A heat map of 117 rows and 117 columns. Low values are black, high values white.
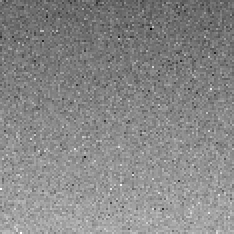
The texture is fine-grained noise. The values follow a bell shape. The field climbs toward the bottom. There are no regular stripes.
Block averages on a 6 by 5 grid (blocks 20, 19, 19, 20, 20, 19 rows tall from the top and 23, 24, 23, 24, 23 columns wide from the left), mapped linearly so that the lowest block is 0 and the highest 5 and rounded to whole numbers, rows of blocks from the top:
0 0 0 0 0 / 1 1 1 1 1 / 2 2 2 2 2 / 3 3 3 3 3 / 4 4 4 4 4 / 5 5 5 5 5
